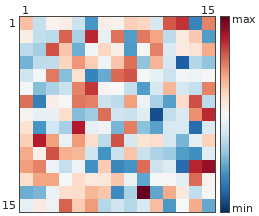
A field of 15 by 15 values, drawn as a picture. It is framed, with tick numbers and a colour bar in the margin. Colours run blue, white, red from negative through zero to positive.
Average level on the scale: 50%. Calmest part: bottom left. Mirror symmetry: none.
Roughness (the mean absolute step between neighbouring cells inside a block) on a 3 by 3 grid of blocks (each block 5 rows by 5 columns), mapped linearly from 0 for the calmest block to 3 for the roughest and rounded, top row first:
122
222
032
